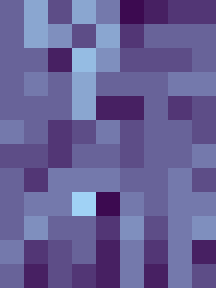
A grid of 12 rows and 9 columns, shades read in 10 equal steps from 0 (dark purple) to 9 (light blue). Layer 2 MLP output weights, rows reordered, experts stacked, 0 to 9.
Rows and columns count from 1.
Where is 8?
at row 3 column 4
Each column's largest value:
5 7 6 9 7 6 4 5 6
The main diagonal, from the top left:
4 7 1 7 1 3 4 5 5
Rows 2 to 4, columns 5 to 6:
7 2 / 6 3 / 4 4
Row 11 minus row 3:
1 -2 2 -4 -5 2 -1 2 -3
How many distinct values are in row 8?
4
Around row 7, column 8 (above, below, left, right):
4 5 4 5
